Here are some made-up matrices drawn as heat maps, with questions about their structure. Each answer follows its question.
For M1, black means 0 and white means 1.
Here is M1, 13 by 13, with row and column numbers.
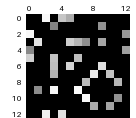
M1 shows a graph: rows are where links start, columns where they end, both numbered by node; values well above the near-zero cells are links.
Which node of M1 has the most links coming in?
node 3
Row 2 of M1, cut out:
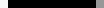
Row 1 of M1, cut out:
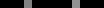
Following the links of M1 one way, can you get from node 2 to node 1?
yes
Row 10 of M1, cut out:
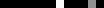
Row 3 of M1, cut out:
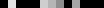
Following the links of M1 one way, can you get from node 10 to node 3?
yes
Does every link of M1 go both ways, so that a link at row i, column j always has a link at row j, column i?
yes
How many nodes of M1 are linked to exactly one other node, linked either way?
0
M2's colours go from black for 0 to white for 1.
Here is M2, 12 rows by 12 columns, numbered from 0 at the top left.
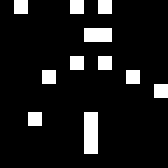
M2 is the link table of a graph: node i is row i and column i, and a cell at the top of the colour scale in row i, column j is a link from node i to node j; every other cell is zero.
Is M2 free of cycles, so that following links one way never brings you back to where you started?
yes
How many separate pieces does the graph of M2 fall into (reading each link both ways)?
1
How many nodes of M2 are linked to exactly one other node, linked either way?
4
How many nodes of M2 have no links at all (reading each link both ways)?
0
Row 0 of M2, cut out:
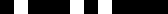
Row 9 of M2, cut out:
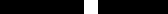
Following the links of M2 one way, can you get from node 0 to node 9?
yes
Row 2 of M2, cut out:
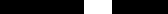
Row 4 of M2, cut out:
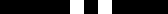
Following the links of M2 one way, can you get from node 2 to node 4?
no
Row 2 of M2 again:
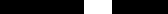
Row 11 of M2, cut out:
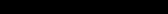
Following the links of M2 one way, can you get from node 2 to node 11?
yes
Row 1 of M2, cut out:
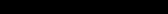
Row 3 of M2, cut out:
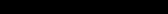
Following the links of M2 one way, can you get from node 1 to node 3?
no
